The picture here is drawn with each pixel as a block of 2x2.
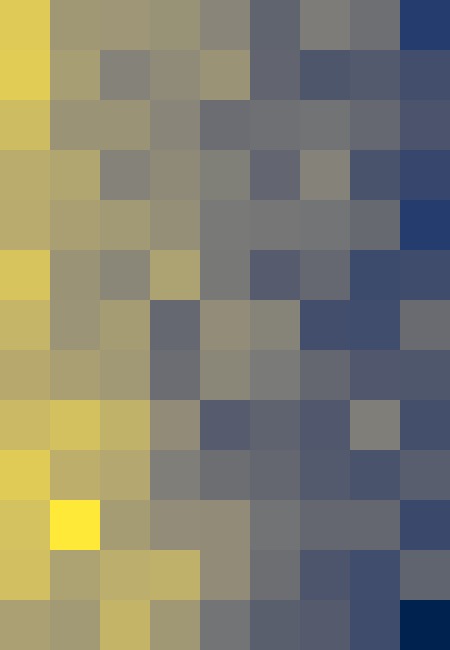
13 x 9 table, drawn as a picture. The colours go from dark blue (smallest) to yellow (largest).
Slope: up to the left. Ninth with the lowest average: bottom right. Stripes: none. Average level on the scale: 50%. Ninth with the highest average: bottom left.
